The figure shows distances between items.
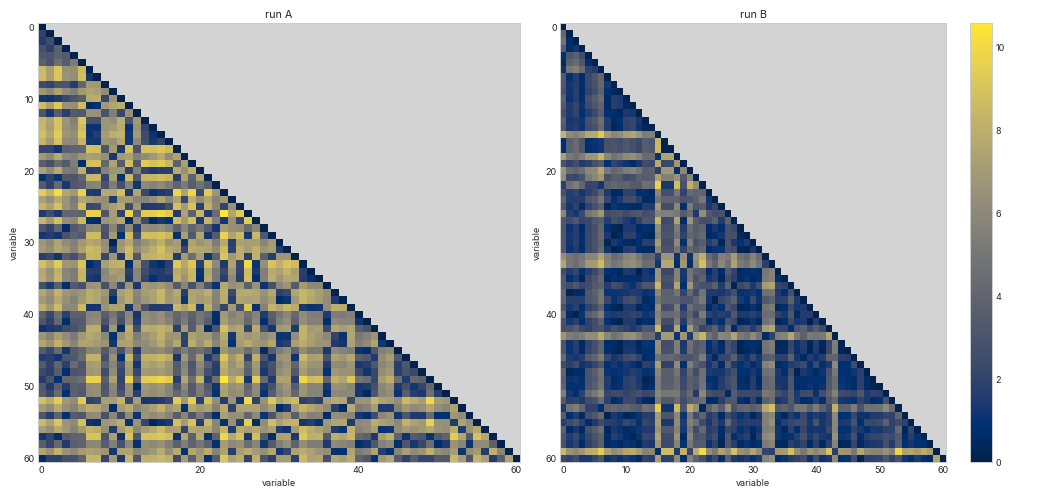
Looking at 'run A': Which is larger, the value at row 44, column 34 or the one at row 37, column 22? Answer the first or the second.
the first
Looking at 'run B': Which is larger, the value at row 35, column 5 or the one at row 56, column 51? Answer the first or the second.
the first
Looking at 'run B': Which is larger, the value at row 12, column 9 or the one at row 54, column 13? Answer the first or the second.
the second
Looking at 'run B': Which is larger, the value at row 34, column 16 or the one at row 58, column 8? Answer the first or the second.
the first
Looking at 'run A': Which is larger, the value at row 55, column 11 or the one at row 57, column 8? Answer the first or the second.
the second
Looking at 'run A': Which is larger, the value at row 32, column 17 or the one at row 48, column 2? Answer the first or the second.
the second
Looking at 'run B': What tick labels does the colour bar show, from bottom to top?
0, 2, 4, 6, 8, 10
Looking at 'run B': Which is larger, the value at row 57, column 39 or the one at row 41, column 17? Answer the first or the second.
the second
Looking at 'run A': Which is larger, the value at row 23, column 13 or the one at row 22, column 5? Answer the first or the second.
the second
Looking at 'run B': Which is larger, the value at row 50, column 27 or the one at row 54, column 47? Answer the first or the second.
the first
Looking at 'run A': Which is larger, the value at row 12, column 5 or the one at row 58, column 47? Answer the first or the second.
the first
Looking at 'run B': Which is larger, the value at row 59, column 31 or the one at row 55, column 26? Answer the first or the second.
the first
